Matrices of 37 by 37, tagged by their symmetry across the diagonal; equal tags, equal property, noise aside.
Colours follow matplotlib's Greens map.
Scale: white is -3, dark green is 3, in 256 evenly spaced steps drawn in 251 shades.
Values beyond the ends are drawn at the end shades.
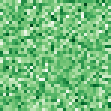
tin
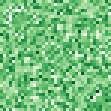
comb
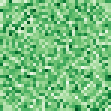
comb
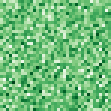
tin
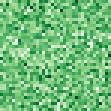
tin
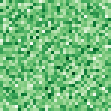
comb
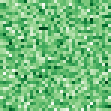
tin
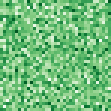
tin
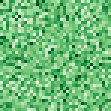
comb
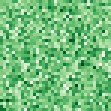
tin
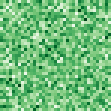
comb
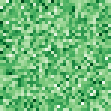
comb
